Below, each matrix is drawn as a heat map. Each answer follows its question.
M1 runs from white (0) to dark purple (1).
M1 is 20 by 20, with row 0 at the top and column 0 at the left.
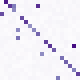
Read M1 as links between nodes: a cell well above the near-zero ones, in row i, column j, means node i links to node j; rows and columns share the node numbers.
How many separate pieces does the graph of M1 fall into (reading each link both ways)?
2
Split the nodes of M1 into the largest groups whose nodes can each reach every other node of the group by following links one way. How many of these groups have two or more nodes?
4
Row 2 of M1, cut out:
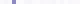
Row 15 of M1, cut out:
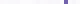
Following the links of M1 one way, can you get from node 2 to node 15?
no
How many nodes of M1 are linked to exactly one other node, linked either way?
0
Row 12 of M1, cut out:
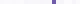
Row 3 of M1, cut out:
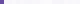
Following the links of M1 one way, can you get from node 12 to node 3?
no
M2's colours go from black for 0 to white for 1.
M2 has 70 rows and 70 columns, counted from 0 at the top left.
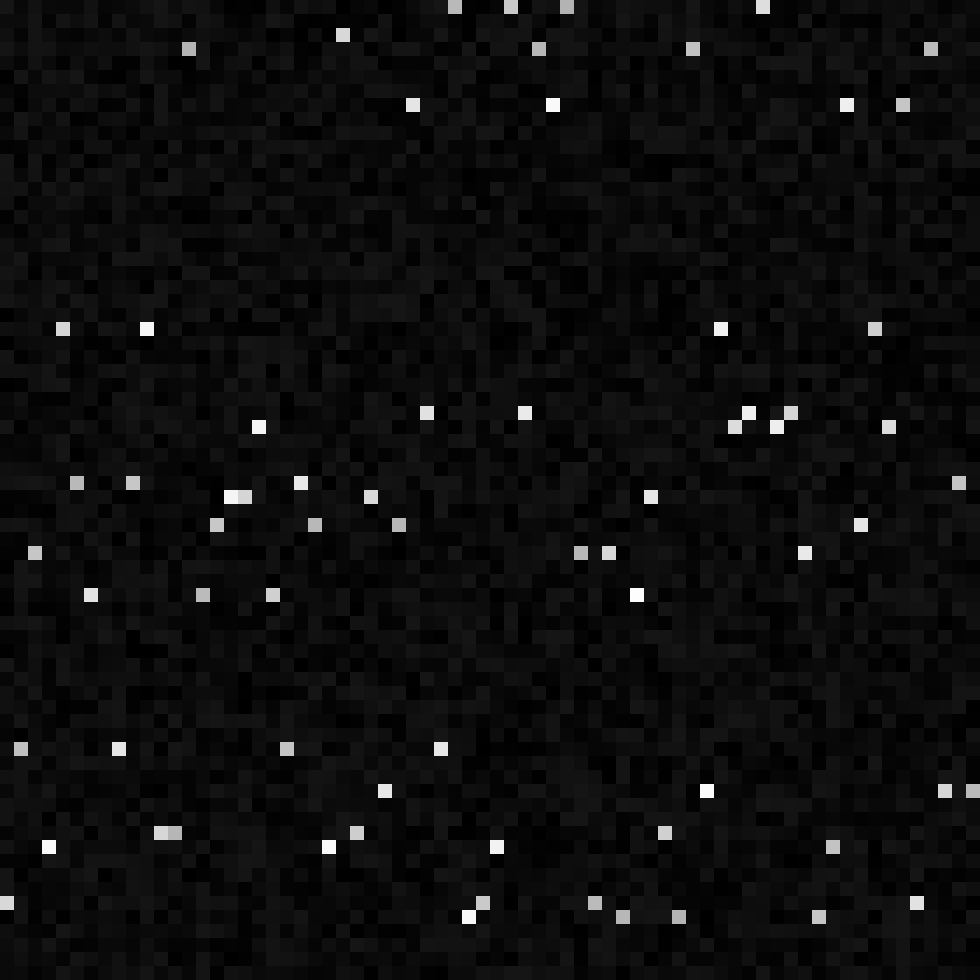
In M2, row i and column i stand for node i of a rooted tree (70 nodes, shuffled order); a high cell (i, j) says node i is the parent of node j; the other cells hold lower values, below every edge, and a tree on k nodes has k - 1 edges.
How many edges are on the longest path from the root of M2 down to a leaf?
3
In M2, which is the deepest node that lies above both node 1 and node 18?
29
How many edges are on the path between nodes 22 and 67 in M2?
4
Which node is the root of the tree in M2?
7
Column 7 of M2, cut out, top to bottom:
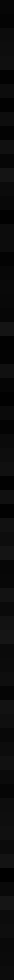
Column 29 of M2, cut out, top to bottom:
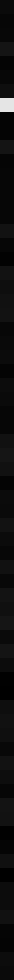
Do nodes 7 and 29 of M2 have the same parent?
no
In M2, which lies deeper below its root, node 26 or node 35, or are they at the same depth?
node 26
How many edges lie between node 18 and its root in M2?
3
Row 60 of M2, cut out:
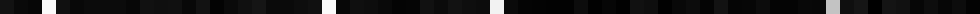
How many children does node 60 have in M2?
4
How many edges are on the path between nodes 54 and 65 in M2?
3
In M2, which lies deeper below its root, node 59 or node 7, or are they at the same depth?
node 59
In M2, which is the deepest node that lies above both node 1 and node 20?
53
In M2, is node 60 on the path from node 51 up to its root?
yes
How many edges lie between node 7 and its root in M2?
0
